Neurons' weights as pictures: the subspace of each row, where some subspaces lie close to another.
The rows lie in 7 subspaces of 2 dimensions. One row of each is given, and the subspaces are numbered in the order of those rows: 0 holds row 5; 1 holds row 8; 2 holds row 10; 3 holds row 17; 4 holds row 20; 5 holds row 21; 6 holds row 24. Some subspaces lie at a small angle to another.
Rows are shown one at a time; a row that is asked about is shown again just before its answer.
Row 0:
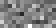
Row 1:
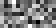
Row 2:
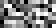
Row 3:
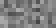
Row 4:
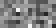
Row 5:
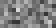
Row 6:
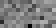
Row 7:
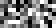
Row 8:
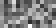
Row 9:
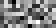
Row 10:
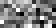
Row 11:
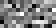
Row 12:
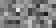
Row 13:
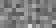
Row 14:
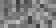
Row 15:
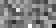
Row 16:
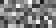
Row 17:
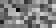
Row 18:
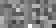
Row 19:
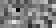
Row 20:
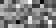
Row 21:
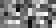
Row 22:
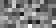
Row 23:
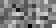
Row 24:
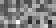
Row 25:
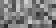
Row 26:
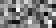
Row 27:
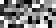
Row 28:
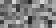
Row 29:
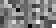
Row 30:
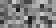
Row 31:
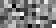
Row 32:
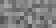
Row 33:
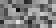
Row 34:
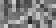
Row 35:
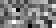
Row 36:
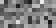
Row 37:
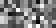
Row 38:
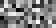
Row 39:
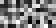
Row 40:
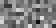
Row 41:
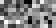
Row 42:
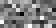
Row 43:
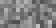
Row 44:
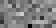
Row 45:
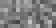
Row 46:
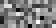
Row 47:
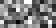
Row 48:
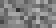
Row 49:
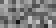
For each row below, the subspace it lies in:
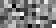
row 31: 5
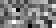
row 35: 0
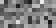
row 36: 4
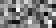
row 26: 0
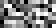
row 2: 6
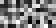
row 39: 6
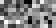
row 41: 3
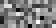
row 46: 6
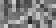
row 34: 1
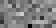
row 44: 2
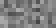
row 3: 3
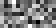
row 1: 1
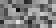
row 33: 3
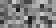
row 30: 4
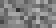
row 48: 3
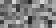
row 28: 4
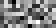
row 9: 1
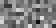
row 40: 6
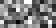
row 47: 3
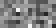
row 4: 5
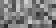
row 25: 2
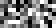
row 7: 0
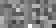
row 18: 0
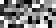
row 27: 4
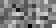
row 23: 5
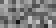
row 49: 6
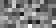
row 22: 5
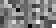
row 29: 0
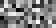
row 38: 3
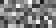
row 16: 4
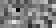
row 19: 0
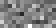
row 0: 2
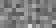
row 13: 5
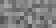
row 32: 6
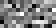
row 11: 2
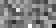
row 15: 0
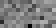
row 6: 2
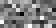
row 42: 2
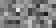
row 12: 5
